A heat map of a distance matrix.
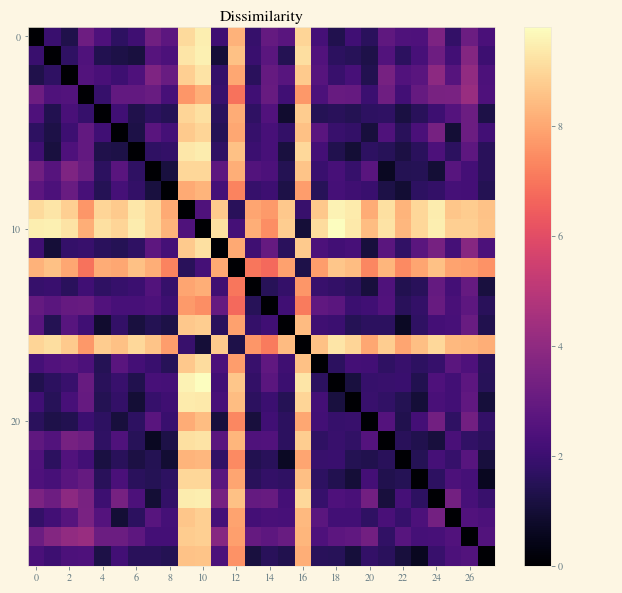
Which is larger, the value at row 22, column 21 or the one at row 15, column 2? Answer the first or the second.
the second
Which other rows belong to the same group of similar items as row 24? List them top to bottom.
0, 1, 2, 3, 4, 5, 6, 7, 8, 11, 13, 14, 15, 17, 18, 19, 20, 21, 22, 23, 25, 26, 27
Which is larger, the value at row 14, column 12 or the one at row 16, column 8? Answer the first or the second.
the second
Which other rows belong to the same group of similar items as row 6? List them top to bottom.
0, 1, 2, 3, 4, 5, 7, 8, 11, 13, 14, 15, 17, 18, 19, 20, 21, 22, 23, 24, 25, 26, 27
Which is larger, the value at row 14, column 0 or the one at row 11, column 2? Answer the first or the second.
the first
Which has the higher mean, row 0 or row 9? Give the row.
9
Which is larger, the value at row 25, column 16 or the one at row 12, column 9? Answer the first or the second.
the first
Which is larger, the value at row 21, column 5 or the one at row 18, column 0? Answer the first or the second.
the first
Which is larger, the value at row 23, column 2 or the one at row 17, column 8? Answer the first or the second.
the first
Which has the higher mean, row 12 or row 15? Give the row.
12
